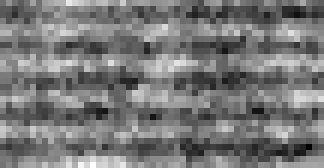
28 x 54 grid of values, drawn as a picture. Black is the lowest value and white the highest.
Horizontal stripes repeat 5 times down the table. The grain runs across in streaks. The values follow a bell shape.
